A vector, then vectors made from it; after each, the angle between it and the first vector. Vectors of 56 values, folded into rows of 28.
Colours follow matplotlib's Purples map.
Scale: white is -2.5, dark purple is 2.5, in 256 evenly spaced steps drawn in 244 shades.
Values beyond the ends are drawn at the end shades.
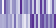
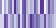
orthogonal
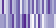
nearly opposite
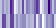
partly opposed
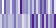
nearly parallel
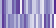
partly opposed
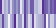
orthogonal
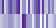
partly opposed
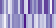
orthogonal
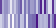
partly aligned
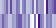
partly opposed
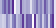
orthogonal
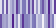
partly opposed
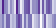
partly opposed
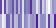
partly aligned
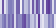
nearly opposite
